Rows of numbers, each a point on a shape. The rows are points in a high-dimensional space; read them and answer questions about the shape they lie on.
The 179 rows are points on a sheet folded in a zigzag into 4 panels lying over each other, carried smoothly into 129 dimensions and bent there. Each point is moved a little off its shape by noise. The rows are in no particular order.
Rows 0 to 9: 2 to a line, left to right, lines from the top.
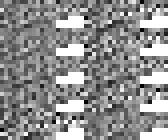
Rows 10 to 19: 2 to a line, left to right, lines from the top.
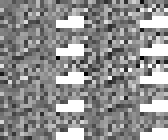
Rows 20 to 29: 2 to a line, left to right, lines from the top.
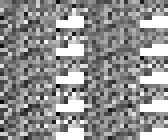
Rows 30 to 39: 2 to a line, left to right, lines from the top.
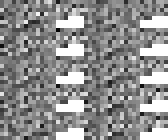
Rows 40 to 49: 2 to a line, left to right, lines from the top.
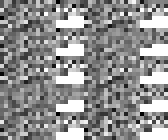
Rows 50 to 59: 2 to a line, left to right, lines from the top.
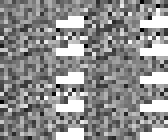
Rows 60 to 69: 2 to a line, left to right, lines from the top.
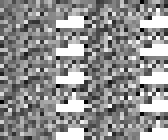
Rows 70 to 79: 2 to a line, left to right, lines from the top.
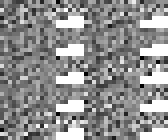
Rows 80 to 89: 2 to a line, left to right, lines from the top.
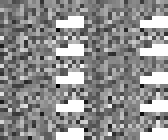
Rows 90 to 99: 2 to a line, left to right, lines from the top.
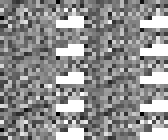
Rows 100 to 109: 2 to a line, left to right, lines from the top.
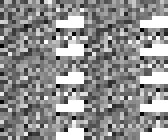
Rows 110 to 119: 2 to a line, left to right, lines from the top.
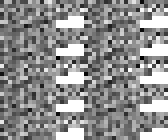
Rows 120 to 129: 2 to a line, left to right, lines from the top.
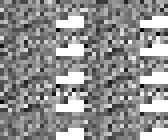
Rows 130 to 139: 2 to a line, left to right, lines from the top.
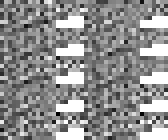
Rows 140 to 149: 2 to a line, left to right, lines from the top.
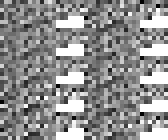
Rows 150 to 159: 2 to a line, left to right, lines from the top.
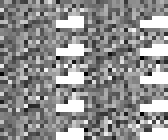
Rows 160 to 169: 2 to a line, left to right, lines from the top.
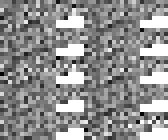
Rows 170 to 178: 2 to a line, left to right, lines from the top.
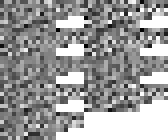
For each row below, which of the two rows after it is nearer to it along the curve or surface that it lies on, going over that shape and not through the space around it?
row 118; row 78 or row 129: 78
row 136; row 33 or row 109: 109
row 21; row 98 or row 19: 98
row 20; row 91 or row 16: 91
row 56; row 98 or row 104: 98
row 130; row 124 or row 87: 124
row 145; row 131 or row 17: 17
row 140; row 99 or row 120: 99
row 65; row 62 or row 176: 176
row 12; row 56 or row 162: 162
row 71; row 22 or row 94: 22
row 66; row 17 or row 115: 17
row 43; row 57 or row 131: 131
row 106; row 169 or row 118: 118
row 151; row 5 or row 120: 120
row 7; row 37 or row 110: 37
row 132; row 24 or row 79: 24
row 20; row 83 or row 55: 55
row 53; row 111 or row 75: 111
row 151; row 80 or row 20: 80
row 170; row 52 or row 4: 4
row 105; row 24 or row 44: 44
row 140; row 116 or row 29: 116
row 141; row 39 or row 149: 39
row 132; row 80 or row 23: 80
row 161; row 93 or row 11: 93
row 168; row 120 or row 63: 120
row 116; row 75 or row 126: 126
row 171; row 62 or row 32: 62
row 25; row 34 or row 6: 6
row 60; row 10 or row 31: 10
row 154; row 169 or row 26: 26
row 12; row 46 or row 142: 46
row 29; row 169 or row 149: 149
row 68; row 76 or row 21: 21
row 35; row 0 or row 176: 0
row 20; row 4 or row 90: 90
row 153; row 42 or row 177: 177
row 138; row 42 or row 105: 105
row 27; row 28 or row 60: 28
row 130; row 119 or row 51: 119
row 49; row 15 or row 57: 15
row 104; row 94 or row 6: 94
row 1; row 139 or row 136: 139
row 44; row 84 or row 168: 84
